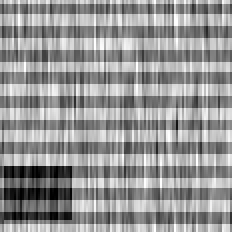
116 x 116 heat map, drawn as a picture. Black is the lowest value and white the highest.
Odd patch: lower, in the bottom left. Stripes: horizontal, repeating 10 times. Ninth with the lowest average: bottom left. Average level on the scale: 60%.
